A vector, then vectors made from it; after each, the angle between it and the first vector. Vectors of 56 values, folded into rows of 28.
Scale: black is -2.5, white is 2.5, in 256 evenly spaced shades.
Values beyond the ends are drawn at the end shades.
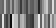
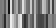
orthogonal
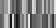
orthogonal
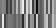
orthogonal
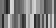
partly opposed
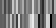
partly opposed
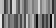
partly opposed
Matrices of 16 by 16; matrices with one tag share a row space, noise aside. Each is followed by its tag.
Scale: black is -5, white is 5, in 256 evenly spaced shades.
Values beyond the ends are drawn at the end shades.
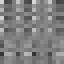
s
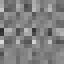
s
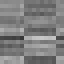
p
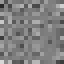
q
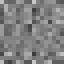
s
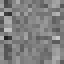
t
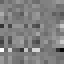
q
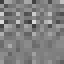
s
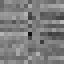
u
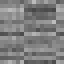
p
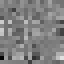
q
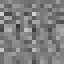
s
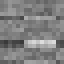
p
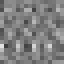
s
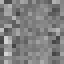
t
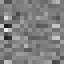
t
